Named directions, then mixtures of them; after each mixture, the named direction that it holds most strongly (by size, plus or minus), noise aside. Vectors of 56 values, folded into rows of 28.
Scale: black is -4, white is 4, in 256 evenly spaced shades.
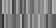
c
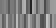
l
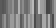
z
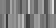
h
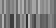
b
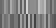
b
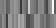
h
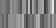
h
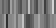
h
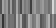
l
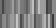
z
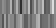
h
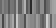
l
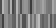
c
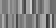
l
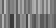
b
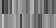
c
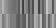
z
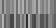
b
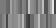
h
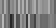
b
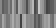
z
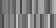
l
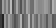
c
